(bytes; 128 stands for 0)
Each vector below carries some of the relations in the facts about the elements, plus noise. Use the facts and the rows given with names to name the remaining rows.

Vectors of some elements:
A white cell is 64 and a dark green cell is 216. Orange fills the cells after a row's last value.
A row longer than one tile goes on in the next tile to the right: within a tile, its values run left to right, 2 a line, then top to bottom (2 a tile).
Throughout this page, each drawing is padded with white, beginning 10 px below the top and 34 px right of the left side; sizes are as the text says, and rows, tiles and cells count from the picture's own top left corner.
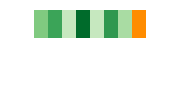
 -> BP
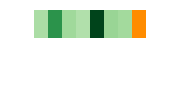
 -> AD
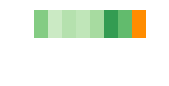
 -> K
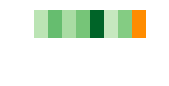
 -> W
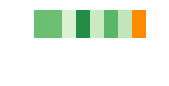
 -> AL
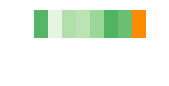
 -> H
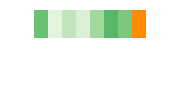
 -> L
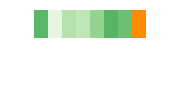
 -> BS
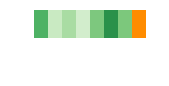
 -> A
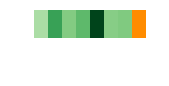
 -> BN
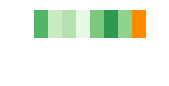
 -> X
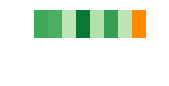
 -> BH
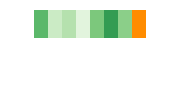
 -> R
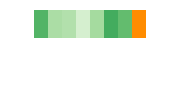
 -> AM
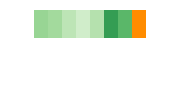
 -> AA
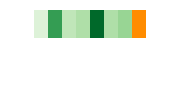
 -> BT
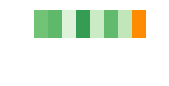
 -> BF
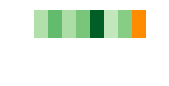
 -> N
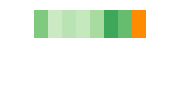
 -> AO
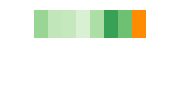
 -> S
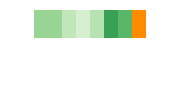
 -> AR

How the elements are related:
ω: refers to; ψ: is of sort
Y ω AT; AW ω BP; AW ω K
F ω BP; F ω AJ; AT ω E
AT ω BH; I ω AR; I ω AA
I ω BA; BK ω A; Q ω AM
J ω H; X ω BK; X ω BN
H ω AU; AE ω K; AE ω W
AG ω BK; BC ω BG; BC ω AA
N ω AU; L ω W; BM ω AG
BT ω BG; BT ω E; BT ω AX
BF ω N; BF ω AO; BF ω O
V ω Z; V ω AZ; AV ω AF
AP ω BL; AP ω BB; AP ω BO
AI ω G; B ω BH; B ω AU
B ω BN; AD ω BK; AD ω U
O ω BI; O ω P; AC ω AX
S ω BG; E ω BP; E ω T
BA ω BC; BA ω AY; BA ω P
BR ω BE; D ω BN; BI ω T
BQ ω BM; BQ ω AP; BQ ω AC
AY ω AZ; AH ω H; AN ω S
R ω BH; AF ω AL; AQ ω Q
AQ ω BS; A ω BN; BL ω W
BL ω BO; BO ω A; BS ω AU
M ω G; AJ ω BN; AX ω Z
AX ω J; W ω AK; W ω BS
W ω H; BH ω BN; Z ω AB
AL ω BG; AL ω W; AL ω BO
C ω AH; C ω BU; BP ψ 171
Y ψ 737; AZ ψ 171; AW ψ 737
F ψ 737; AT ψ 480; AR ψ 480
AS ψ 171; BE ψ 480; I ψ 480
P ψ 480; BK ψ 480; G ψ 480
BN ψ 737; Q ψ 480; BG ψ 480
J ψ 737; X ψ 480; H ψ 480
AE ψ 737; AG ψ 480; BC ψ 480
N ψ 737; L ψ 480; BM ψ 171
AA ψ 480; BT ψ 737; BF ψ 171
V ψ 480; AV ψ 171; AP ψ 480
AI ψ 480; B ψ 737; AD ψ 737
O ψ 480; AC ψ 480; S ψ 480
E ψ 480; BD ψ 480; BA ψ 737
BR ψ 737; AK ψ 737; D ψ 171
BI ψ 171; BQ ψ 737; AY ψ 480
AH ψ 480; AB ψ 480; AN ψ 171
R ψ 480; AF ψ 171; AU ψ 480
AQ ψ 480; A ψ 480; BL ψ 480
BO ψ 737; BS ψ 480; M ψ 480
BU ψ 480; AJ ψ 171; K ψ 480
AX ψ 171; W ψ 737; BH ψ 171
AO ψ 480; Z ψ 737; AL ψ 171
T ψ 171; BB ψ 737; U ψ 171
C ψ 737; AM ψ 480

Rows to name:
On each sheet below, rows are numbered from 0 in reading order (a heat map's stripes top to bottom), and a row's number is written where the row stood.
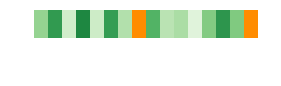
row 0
BI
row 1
AG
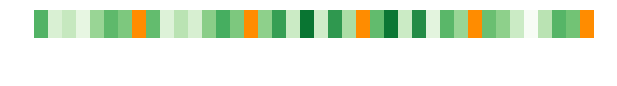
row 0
AQ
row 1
BL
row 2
T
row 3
AZ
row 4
V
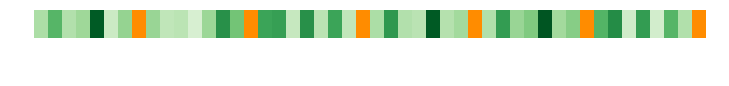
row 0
C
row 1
E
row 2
BM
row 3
BQ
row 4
BB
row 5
AS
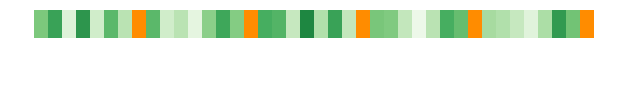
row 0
AN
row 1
AP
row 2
AJ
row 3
AY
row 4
O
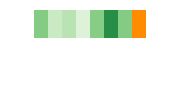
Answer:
AT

